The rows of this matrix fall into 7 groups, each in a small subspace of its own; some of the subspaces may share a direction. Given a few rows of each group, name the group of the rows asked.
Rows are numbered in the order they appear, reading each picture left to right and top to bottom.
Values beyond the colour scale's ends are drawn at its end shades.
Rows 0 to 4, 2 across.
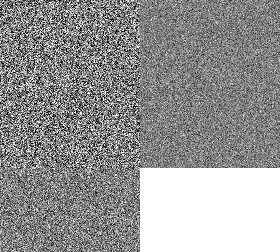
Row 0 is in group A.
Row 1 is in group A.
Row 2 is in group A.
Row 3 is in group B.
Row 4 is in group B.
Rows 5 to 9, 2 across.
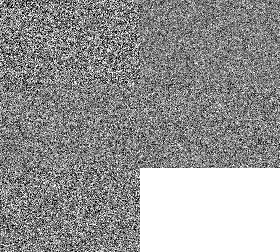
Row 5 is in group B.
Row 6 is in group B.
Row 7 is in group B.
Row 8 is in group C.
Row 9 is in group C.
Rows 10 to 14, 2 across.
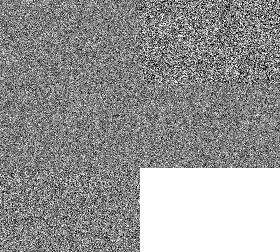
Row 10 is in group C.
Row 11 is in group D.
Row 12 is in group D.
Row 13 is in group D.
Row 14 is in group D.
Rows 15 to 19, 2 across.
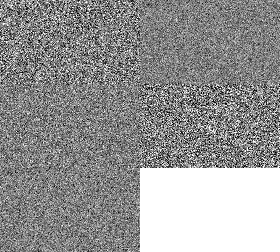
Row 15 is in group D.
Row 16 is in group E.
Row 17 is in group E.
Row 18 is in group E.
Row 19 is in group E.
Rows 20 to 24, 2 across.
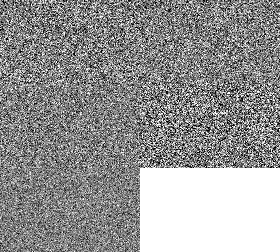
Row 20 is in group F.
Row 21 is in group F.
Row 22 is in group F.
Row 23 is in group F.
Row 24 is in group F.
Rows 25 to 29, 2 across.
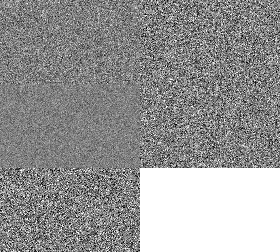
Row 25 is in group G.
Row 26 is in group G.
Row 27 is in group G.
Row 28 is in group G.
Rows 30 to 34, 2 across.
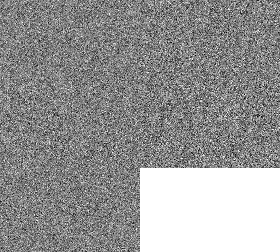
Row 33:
D
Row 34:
E
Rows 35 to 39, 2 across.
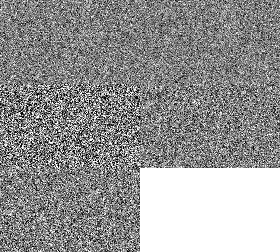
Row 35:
D
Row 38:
C
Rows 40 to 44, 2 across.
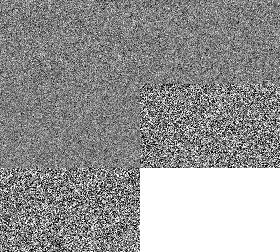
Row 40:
C
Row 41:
E
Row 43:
C
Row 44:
A
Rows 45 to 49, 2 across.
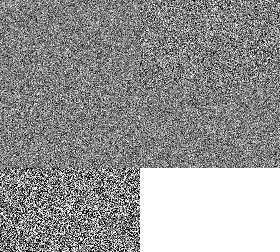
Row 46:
B
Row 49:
A
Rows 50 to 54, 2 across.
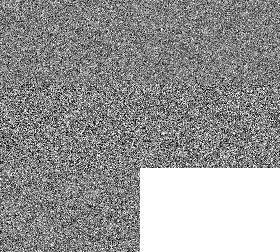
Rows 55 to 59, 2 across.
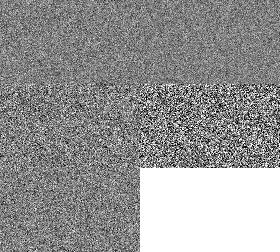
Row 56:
F
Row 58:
C
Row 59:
G
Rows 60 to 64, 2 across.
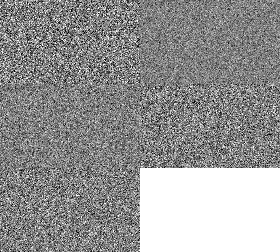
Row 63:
C
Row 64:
E
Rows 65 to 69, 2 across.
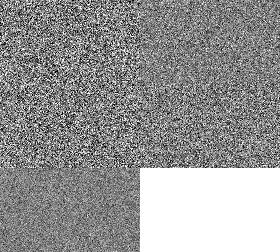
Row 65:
B
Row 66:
C
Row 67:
A
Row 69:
F
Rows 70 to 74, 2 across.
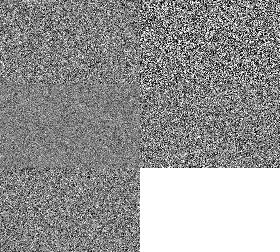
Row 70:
F
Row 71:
B
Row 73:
E
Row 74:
C
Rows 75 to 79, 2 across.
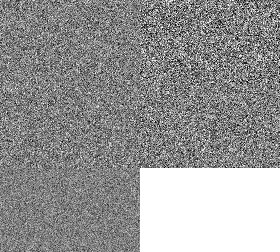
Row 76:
C
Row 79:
A
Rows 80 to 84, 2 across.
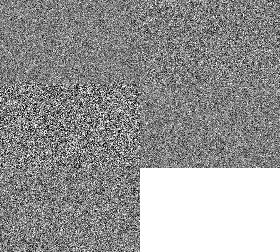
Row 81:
A
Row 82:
G
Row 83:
F
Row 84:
A
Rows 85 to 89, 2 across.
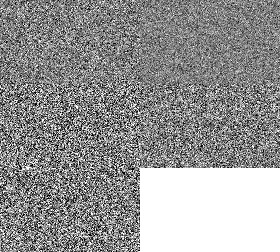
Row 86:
E
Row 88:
A
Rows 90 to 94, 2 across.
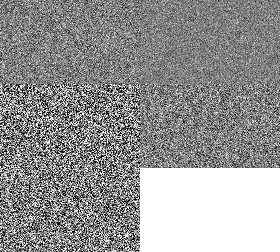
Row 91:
G
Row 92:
B
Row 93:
D
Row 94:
F
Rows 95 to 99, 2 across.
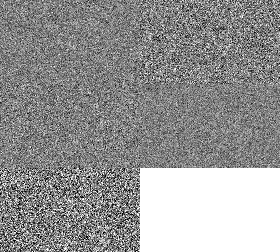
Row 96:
F
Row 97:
G
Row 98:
E
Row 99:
F
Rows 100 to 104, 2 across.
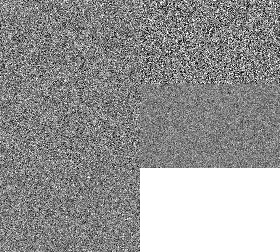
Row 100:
F
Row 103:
G
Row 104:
F
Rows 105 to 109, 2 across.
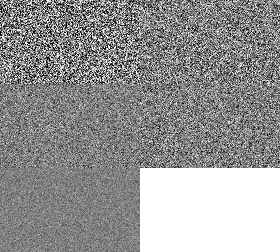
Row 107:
D
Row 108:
G
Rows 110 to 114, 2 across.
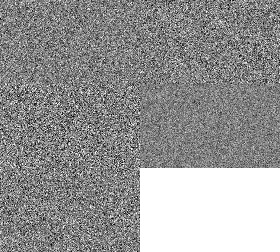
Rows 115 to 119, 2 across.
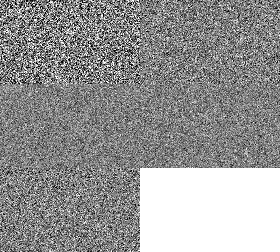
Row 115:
A
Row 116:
G
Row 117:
F
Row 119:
E
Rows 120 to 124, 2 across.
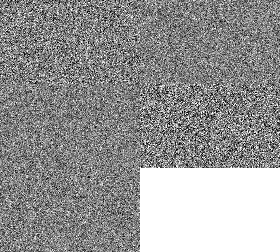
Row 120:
G
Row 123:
E
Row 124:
F
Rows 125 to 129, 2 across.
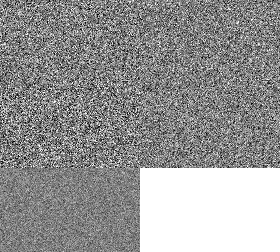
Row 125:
B
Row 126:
G
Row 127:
C
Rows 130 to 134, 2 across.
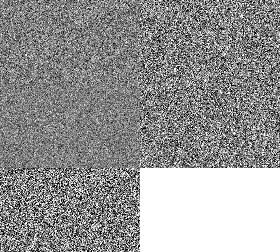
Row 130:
A
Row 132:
D
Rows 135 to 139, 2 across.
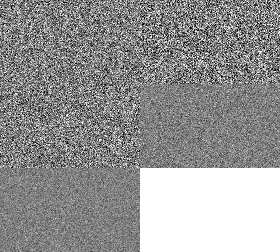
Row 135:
D
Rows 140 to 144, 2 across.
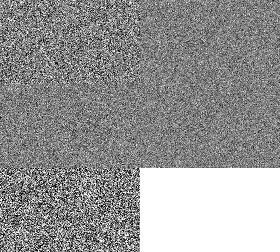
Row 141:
D
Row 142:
E
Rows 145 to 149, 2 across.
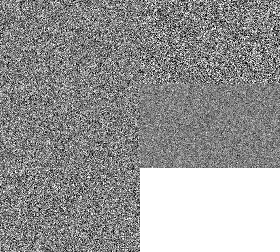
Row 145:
E
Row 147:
B
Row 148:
C
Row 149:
C
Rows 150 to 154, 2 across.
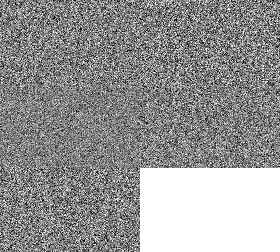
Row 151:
G
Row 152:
B
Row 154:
D
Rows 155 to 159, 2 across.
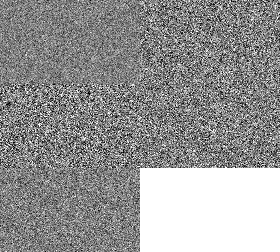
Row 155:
A
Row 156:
B
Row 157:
F
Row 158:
E
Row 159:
C
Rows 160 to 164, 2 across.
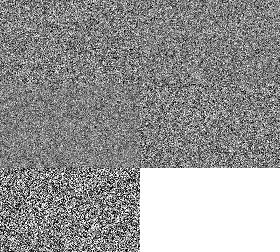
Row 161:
A
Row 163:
F
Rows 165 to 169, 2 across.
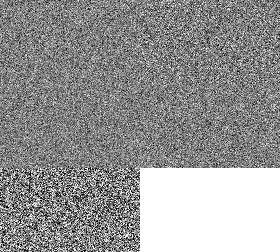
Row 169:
F
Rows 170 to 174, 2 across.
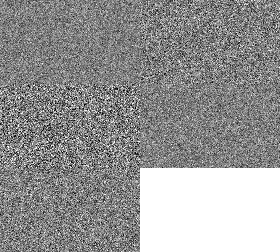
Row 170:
D
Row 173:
C
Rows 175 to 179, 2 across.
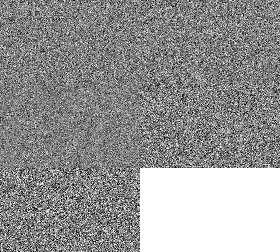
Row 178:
G
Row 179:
G
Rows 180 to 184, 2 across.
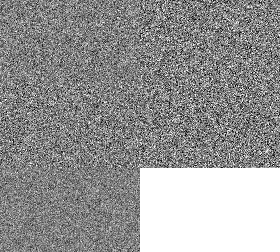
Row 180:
A
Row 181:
G
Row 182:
G
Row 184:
G
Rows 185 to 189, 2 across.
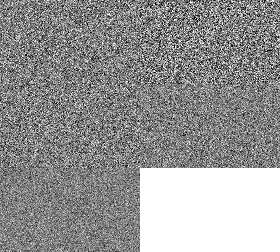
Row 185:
A
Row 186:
C
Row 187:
A
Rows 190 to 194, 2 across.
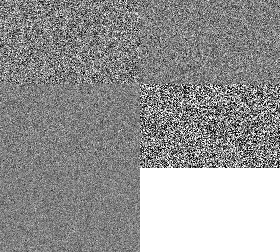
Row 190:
D
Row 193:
E
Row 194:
G
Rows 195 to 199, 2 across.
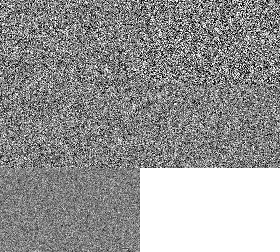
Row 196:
F
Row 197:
C
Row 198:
C
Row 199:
G
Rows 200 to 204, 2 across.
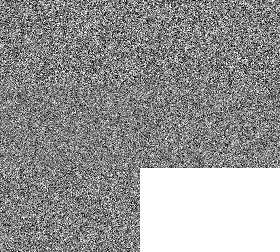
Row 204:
B
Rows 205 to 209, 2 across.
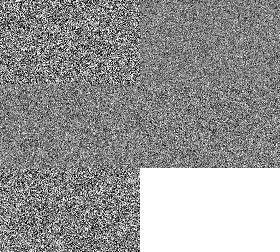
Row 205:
E
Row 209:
A
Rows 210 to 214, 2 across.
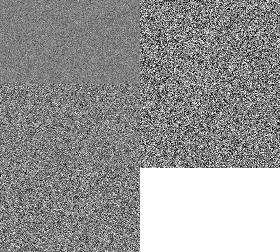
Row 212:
F
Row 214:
F
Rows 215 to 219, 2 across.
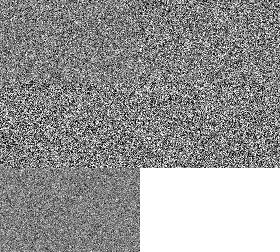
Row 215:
A
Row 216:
F
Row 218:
B
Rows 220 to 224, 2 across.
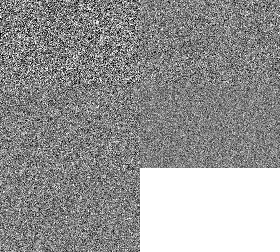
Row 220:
G
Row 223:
B
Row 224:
C
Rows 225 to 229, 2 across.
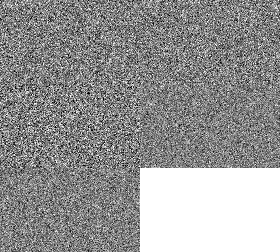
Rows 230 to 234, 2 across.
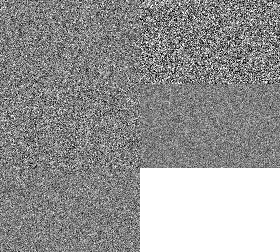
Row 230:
D
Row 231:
B
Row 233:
F
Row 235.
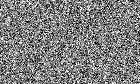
